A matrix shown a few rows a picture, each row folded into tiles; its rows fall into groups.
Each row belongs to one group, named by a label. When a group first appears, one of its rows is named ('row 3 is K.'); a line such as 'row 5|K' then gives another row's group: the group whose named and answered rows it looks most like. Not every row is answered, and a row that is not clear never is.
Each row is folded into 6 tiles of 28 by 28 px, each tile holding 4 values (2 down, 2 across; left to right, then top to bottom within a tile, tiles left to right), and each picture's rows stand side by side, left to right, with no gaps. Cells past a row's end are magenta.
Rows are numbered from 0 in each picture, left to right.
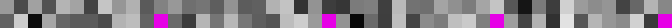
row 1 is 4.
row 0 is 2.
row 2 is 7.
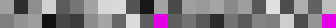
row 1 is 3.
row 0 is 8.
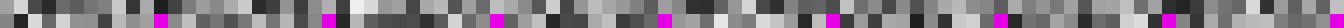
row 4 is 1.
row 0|4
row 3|8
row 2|3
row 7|7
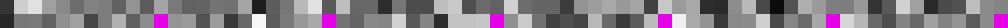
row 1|1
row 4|1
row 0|3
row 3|8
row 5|1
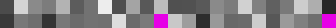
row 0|3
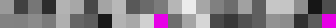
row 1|8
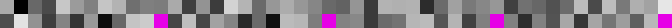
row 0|2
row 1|2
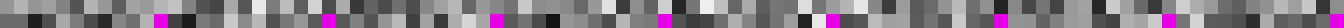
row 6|2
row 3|3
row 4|3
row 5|4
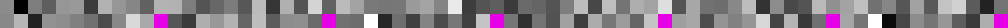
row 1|4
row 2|8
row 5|8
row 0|2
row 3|7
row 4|1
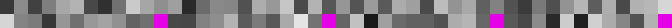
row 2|2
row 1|4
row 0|1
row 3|7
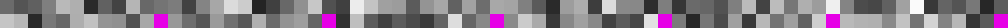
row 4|7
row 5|1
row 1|1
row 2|3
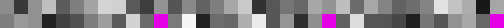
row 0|8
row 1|1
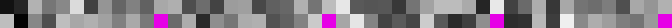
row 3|7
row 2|8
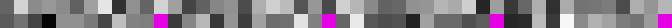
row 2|8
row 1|4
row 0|3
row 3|7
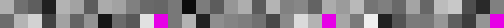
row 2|8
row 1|2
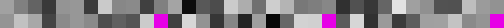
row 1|2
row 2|1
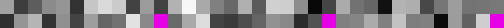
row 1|8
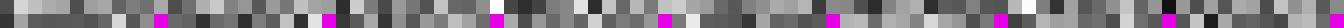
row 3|7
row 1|3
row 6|4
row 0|3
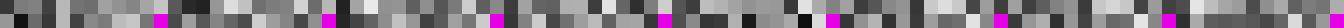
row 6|4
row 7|3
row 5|4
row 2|3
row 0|7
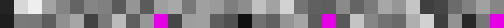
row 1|8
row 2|1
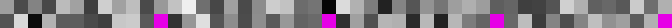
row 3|1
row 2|4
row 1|4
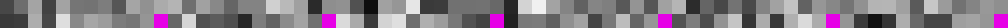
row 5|3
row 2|1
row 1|8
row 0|7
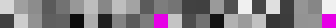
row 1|7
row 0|8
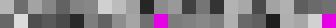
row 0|8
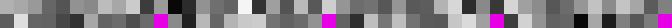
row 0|8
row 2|4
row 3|8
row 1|7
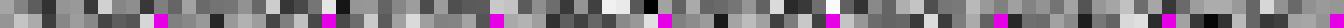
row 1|7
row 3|8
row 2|7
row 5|1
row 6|4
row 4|7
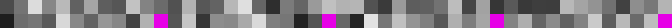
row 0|3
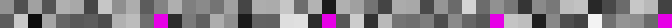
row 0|2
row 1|4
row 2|2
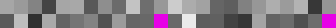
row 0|2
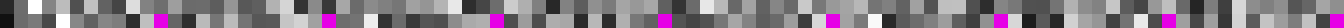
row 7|7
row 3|4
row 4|3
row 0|3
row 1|4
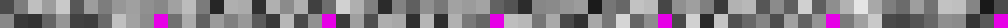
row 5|8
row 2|4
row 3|1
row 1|2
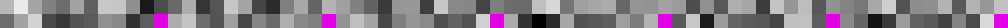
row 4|2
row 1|1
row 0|8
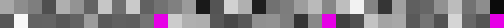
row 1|1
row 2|4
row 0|2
